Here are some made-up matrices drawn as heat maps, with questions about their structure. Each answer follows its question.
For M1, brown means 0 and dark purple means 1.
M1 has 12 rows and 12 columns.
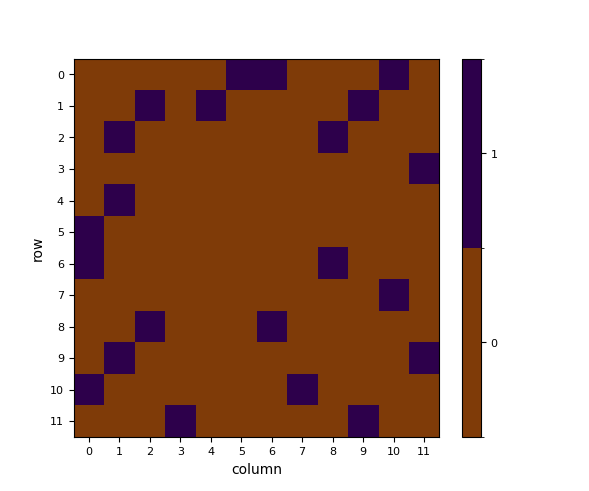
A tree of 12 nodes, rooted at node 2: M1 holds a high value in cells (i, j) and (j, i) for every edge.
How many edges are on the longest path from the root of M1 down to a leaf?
5
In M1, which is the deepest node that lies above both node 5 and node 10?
0
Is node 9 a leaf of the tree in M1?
no
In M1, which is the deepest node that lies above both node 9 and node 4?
1
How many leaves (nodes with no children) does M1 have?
4
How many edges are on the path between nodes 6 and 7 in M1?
3
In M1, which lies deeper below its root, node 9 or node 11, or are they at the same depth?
node 11
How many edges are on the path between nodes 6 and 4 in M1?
4
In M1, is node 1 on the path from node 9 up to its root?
yes
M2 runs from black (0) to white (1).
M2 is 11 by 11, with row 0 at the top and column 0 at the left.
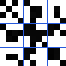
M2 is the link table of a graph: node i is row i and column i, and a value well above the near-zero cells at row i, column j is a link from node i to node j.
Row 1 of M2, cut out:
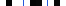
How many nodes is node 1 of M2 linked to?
7
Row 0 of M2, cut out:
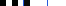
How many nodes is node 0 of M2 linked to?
8
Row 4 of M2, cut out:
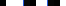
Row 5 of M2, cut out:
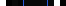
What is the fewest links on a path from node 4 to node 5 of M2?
3
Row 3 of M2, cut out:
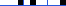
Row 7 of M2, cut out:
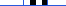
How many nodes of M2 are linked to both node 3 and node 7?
7
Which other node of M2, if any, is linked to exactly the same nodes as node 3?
node 10
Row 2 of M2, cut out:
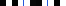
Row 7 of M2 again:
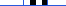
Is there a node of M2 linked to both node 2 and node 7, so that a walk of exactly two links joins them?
yes
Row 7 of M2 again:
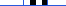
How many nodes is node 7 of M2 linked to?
9
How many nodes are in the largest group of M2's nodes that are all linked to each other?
5
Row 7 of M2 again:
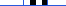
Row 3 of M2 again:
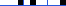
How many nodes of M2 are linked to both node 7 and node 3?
7
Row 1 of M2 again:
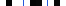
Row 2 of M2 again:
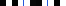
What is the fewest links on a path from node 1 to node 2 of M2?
1
